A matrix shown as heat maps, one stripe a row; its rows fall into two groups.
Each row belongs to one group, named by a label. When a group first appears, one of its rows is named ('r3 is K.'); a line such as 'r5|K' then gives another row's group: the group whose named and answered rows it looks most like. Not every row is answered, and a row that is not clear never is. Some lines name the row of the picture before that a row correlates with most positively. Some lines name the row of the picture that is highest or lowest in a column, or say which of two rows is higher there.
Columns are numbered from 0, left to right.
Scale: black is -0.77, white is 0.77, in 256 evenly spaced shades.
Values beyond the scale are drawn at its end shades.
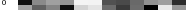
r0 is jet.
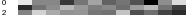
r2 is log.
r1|jet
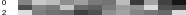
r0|log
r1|jet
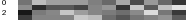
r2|jet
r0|log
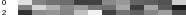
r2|jet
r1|log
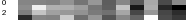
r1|log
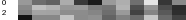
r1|log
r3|jet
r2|log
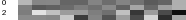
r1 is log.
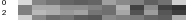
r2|log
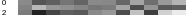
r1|log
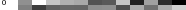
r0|log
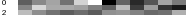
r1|log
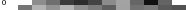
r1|log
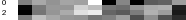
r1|jet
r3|log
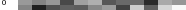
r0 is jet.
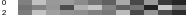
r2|log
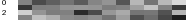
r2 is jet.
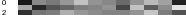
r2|jet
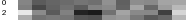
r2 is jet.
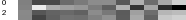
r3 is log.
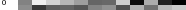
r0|log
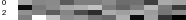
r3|log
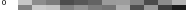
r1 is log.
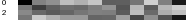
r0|jet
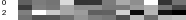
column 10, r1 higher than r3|No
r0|jet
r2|log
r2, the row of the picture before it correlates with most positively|3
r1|jet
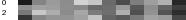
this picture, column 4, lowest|1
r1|log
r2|log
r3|jet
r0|jet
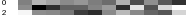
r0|log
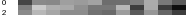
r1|log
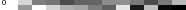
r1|log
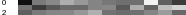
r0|jet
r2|jet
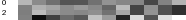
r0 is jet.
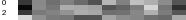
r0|jet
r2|jet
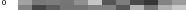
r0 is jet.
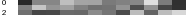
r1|log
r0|jet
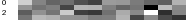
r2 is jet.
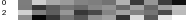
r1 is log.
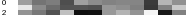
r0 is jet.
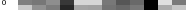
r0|jet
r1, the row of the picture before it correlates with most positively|0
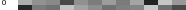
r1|jet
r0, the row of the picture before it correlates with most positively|1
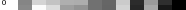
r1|log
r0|log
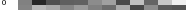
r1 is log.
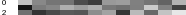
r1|jet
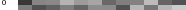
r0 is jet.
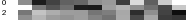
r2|log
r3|log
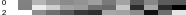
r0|log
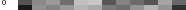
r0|jet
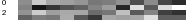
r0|log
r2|log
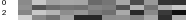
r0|log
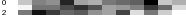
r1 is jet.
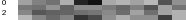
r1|jet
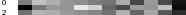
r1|jet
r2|log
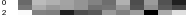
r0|log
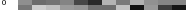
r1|log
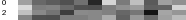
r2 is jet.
